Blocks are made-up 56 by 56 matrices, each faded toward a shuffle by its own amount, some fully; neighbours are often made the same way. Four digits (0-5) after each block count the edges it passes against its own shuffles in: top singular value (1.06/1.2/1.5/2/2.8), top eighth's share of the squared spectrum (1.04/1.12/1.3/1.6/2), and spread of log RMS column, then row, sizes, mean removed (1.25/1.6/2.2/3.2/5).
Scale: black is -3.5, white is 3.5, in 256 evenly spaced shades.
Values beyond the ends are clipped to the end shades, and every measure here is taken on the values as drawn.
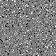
3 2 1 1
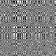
5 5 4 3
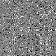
3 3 2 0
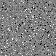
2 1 0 0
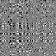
4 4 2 2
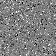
0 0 0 0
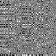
4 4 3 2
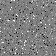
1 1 0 0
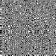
4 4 2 2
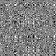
4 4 2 2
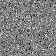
2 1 0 0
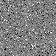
2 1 0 0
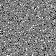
0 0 0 0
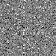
3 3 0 0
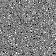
2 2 0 0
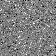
1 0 0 0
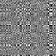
5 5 3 3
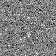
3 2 0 0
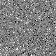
0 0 0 0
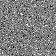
0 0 0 0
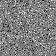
0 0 0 0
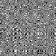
4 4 2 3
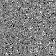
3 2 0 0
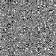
3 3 1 1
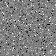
0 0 0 0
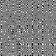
5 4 3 3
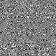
1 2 0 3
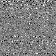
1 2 0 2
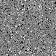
0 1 0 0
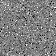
0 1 0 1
